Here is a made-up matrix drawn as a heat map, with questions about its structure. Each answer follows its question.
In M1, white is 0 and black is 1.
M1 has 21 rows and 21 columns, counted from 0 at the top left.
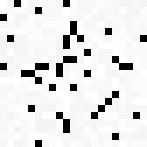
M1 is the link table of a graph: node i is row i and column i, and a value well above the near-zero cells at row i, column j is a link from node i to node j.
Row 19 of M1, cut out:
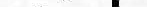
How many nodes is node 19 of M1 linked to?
1
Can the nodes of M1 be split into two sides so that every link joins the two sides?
yes
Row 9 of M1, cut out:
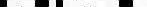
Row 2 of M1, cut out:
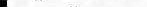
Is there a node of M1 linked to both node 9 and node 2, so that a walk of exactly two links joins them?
yes
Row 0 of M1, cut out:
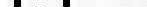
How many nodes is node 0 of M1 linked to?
2
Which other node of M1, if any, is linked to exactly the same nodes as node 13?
node 19
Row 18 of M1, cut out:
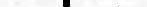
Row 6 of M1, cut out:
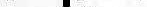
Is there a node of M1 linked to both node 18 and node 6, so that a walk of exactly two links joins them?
yes
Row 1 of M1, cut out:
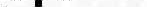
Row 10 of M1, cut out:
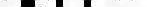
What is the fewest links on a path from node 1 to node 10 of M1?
4
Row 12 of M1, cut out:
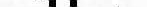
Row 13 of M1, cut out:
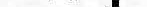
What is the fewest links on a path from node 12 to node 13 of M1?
4
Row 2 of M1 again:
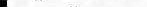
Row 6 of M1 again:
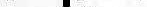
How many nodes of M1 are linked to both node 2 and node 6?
0
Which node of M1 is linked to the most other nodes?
node 9
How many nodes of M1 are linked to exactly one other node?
12
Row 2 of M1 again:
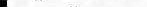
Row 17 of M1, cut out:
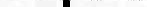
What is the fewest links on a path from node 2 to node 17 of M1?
3
